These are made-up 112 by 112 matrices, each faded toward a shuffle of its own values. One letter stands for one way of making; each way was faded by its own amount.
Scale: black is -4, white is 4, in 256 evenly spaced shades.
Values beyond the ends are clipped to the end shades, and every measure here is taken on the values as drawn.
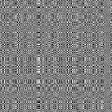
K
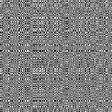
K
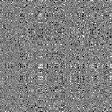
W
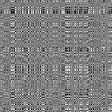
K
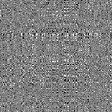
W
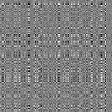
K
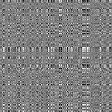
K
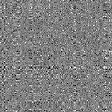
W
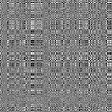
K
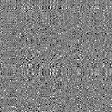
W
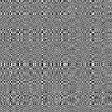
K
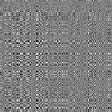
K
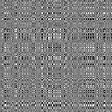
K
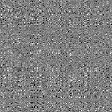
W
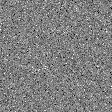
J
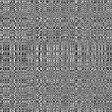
K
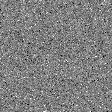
J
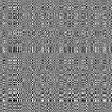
K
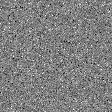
J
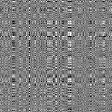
K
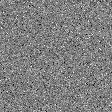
J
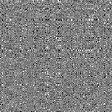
W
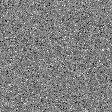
J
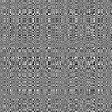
K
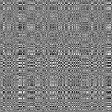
K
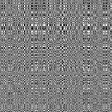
K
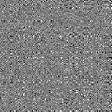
W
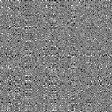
W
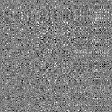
W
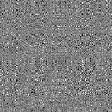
W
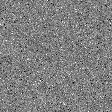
J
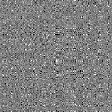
W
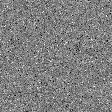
J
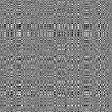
K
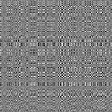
K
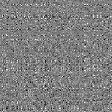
W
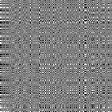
K
